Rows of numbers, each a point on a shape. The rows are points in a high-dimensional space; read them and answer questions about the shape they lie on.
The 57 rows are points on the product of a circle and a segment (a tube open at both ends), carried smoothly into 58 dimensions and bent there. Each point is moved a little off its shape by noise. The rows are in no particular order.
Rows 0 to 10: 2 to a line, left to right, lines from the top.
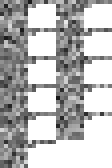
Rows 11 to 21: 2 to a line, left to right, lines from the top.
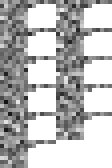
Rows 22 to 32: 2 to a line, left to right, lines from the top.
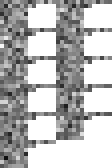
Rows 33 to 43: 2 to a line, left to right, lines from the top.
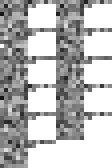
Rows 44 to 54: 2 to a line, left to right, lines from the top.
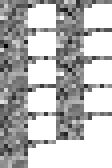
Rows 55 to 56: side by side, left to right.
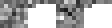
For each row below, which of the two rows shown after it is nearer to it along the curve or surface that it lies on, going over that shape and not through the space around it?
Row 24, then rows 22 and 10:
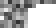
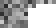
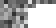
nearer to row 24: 10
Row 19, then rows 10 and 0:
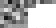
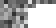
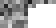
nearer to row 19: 10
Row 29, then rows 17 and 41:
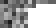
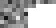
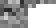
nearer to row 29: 17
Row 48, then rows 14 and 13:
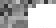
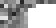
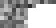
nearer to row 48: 14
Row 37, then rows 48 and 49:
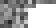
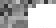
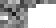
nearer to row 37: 48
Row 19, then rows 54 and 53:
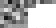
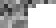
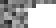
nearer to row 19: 53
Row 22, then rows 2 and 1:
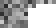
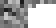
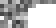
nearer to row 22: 2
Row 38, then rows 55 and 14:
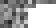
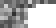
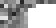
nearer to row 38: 55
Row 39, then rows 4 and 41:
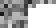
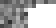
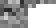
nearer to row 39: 41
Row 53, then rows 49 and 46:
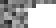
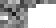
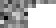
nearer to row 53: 46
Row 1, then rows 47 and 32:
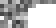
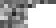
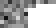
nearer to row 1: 47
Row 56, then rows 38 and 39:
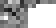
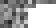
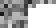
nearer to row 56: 39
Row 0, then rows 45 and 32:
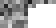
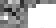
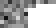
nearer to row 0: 45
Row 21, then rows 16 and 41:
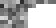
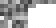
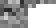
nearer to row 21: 16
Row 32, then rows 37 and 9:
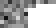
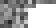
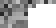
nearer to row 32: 37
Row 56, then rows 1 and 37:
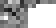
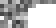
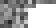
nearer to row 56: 1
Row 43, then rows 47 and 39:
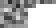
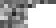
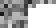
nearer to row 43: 47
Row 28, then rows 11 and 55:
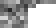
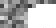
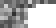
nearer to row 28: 11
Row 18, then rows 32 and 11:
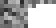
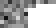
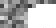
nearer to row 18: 32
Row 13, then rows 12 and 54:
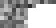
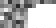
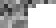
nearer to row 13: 12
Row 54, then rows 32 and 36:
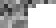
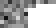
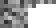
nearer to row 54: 36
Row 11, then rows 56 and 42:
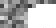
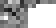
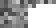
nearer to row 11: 56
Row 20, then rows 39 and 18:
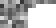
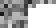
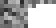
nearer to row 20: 39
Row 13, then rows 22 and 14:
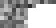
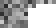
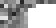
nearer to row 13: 14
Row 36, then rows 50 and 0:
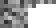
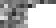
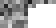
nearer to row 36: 0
